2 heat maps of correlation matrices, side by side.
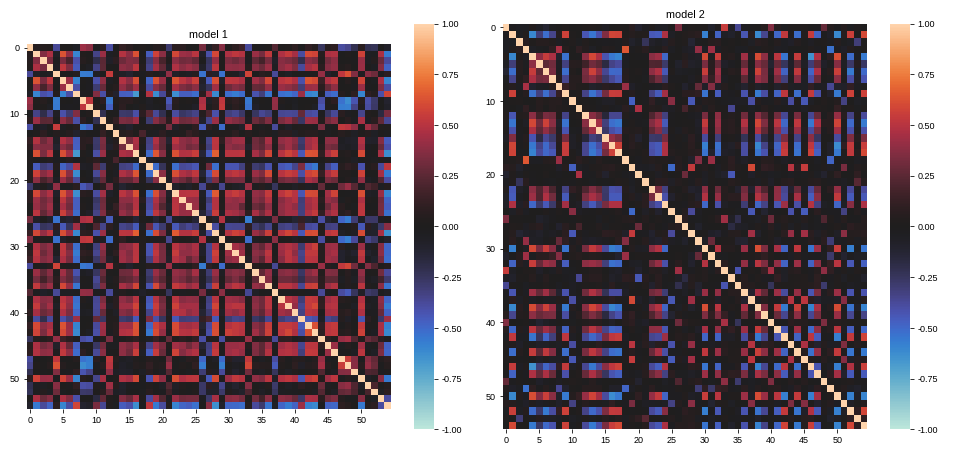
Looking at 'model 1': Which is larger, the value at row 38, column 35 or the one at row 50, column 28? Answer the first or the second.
the second
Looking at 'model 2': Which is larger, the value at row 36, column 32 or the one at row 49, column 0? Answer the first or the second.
the first
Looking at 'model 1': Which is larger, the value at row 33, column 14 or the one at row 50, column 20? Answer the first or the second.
the second
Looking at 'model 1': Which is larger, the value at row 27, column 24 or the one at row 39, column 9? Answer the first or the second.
the second
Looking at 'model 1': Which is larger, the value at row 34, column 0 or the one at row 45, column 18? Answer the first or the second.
the first
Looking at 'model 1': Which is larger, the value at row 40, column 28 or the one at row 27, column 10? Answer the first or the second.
the first
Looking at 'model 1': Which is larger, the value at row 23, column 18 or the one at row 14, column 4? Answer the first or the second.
the second
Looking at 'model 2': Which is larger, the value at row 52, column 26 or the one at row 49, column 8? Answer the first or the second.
the first
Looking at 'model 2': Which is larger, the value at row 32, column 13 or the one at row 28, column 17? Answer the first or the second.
the first
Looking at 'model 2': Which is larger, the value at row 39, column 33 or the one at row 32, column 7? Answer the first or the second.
the second
